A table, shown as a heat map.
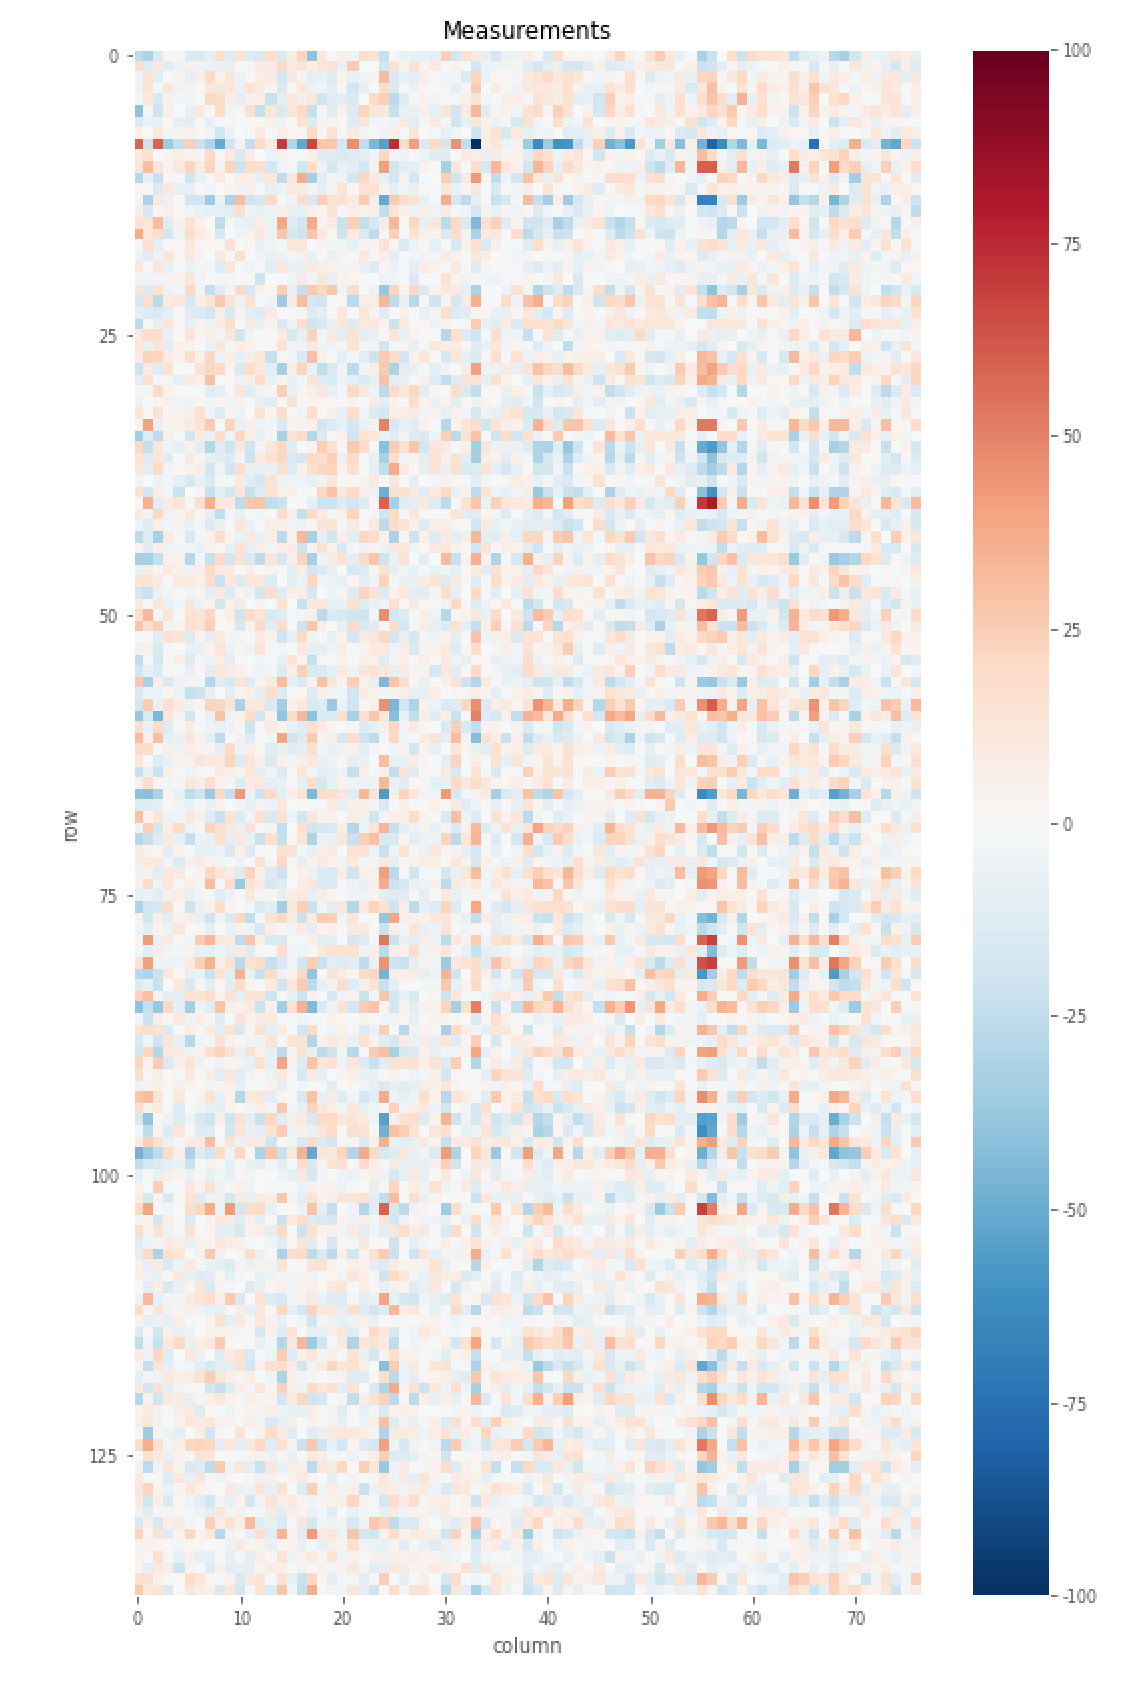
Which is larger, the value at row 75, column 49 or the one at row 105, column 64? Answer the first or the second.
the second
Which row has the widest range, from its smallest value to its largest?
8
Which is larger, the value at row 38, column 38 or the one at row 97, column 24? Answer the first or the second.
the second
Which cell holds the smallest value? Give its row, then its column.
8, 33
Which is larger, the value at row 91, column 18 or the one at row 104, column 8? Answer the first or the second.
the second
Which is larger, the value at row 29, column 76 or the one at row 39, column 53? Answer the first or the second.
the first
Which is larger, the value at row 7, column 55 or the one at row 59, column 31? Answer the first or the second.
the first
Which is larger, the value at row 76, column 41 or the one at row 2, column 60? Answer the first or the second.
the first
